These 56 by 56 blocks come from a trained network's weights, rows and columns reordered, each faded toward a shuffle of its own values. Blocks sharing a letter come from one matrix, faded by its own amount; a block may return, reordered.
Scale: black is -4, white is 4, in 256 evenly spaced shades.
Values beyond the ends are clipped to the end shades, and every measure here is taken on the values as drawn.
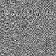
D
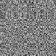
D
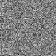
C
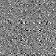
D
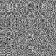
D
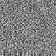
C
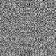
D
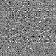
D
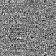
C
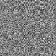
D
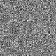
C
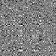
D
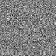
C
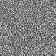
C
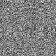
C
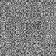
C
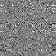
D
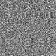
C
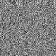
C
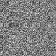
C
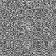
C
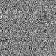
C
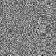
D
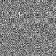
D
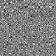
D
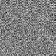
D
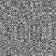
C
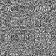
C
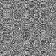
D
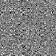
D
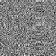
C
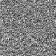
C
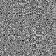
C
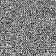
C
